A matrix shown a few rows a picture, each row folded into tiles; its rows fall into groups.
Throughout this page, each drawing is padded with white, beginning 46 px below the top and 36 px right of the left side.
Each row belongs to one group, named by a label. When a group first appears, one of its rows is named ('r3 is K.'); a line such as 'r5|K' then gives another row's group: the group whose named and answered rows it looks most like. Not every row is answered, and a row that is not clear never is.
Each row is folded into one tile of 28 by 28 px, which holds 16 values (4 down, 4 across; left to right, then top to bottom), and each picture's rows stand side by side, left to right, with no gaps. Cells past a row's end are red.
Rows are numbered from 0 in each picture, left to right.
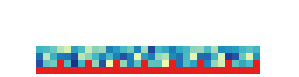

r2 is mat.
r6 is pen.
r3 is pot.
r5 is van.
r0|van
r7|pot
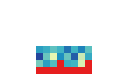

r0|pot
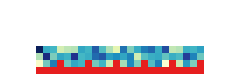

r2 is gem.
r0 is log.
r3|pot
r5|mat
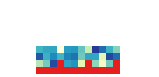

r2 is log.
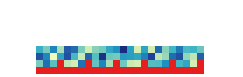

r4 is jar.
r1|log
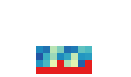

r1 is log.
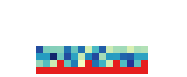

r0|gem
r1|pot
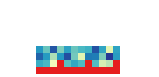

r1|pot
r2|gem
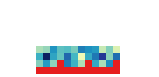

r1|pen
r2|van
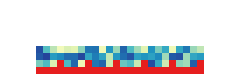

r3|gem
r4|van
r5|log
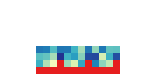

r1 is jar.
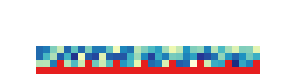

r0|log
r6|pot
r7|van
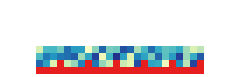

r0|mat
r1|log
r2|jar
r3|log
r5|van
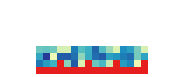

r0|van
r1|mat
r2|gem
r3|gem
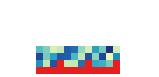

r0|van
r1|log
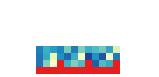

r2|van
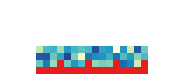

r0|mat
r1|pot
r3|pen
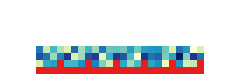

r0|pot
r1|jar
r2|jar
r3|jar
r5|gem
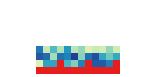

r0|pot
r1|van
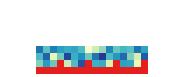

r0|pot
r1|log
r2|mat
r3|pen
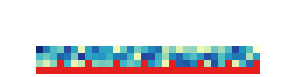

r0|log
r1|gem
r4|gem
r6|mat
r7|log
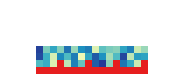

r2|mat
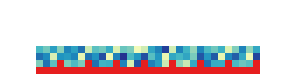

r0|pot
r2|van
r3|van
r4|pen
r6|van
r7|jar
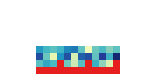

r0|pot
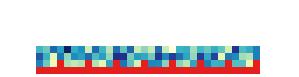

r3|gem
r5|jar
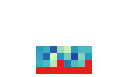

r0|pen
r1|mat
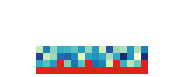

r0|jar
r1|pot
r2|pen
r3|jar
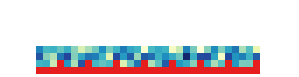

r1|van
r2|jar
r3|log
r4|log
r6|jar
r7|van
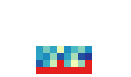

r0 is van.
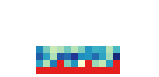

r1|mat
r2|jar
